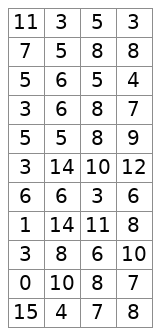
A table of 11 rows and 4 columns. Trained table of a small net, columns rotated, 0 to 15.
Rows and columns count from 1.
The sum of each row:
22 28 20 24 27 39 21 34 27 25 34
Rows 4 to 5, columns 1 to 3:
3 6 8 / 5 5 8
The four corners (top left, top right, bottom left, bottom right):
11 3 15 8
